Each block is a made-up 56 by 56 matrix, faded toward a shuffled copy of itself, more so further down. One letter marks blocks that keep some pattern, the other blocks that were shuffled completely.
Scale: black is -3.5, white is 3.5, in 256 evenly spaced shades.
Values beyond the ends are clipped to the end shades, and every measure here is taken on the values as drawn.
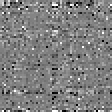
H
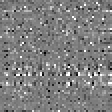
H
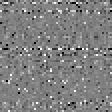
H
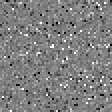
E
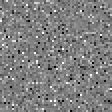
E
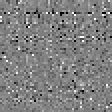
H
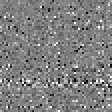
H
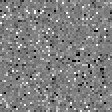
E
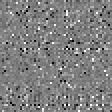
H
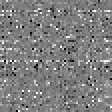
H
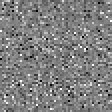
H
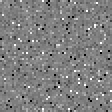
E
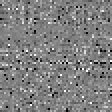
H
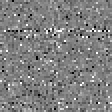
H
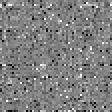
H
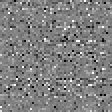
H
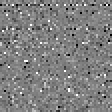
H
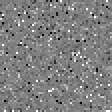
E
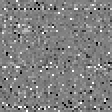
H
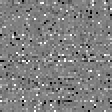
H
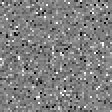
E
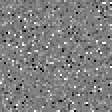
E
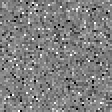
E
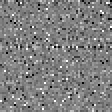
H
